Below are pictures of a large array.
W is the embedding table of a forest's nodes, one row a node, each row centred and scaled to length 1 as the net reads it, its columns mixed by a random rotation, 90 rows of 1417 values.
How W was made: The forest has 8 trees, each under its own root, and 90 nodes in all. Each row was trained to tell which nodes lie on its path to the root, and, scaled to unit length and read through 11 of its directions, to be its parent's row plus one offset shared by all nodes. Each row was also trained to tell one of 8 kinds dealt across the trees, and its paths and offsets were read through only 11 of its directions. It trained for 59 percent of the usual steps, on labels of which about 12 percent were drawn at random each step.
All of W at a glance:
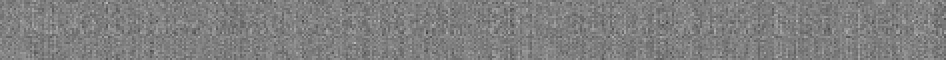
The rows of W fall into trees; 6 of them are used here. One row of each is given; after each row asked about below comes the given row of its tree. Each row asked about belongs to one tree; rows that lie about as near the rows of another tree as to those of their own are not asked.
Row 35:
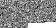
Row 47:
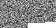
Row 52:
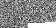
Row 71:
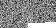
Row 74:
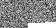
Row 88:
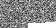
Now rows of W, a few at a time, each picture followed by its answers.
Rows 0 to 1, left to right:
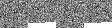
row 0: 52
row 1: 47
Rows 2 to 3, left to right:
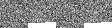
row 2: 74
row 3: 74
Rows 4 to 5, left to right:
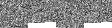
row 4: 74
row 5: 74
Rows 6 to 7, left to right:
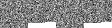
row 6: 47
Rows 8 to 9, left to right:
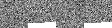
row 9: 74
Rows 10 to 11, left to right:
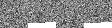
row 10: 88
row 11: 47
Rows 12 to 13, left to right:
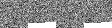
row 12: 52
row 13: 52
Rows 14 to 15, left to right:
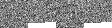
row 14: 71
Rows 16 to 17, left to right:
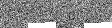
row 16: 47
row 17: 52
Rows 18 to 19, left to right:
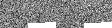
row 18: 88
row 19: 52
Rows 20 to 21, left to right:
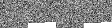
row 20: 71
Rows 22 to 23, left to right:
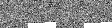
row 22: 35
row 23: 71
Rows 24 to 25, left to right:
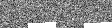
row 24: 88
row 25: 74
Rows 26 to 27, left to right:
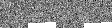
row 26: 74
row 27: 71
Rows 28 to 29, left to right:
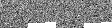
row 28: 52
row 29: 47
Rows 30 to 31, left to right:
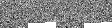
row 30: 52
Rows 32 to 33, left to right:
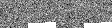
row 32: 35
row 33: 88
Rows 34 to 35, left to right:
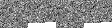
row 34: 35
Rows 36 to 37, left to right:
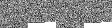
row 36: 52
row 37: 52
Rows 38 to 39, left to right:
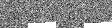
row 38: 88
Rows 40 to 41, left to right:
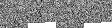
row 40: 52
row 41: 88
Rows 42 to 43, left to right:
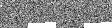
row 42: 47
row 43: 47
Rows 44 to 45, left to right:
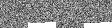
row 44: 47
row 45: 71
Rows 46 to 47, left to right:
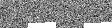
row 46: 71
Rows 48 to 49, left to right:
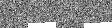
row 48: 71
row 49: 71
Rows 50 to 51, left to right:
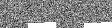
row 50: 71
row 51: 47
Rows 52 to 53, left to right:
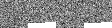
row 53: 47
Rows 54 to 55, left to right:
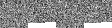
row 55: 74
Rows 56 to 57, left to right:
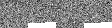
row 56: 74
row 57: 71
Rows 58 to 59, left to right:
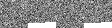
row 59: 35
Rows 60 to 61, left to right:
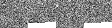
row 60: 52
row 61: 47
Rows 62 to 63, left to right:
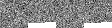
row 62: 74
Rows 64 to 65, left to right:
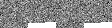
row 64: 35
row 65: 71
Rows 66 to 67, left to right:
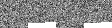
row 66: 47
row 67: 74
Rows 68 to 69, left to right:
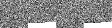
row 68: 52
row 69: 52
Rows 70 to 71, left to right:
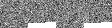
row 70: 88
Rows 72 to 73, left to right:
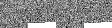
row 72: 52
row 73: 71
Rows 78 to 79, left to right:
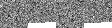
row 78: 47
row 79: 71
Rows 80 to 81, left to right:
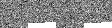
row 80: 71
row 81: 88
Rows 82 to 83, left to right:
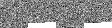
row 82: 71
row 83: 52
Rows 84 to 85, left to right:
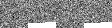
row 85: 71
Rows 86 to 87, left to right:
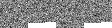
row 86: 35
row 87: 47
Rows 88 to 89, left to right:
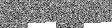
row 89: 52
